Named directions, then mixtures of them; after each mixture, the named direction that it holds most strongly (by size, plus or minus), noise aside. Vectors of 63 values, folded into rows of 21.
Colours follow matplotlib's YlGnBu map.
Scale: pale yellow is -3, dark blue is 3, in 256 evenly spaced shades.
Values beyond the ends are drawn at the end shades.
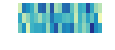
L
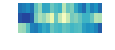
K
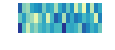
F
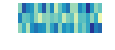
L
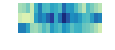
K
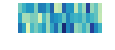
L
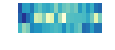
K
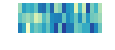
L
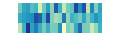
F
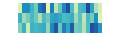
L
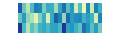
F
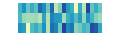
L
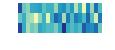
F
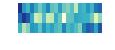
K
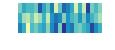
L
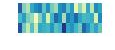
F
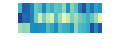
K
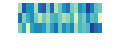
L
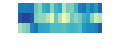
K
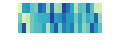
L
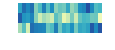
K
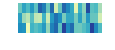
L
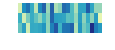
L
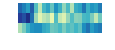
K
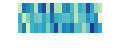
L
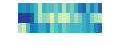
K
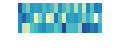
F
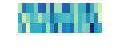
L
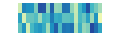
L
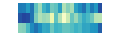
K
